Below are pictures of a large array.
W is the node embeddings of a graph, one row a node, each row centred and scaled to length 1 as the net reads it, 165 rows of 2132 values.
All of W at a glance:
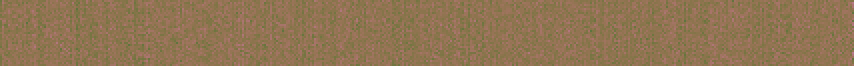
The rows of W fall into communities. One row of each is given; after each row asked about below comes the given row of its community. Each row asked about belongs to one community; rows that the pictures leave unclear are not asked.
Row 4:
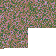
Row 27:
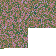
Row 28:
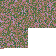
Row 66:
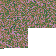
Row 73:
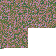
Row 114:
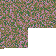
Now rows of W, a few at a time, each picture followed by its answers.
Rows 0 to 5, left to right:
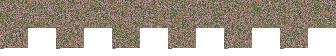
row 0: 66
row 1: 114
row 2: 73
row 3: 66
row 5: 114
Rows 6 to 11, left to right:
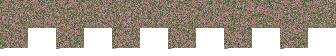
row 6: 4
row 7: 28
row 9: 4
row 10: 28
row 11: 73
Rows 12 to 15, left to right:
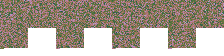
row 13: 28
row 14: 73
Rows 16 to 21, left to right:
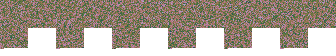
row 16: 73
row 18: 27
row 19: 4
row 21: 28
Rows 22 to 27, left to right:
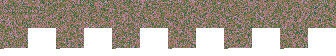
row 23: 114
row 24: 114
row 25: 28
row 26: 27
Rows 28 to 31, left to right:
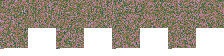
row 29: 66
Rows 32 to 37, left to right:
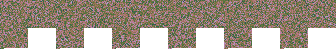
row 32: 27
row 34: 114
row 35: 28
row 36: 73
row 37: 66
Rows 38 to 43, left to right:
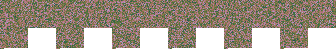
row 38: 27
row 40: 73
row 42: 66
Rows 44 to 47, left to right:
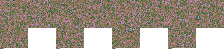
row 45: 4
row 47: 27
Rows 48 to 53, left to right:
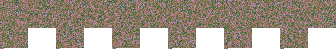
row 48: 114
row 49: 4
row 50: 28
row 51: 114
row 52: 27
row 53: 114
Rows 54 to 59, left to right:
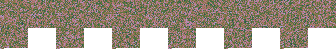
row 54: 4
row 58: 4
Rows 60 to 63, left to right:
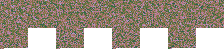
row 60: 114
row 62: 28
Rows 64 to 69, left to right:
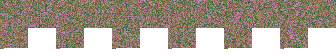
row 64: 28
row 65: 114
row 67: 66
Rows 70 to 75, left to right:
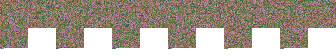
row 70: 4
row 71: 73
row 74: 114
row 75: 73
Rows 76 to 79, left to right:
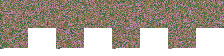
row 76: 4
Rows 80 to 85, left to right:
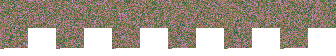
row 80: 66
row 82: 114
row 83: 4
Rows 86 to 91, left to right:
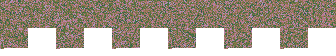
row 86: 73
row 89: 4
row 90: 114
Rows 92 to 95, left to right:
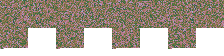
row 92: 73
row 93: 4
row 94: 28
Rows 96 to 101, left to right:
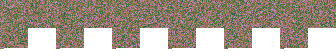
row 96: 28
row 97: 66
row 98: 66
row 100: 66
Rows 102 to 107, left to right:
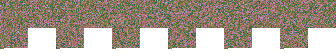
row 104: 4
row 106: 66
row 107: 27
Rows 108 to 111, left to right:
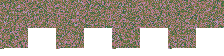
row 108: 66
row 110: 114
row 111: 27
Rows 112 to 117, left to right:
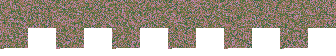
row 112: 114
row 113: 28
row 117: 66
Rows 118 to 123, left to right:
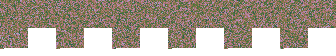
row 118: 66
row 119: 66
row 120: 73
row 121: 27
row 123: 73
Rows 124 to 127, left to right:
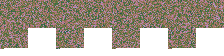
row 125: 4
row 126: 27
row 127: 4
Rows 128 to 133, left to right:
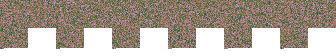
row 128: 4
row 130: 4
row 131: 28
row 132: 28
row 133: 73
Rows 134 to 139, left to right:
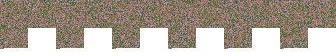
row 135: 4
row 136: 4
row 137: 73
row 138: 4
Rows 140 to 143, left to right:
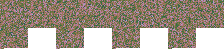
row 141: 28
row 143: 4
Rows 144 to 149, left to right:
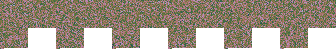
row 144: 114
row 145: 114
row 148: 73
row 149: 28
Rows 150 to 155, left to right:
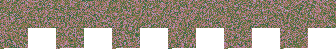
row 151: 28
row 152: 28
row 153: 27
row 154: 66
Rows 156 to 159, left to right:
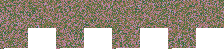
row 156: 4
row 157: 28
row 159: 114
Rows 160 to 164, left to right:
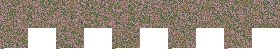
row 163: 114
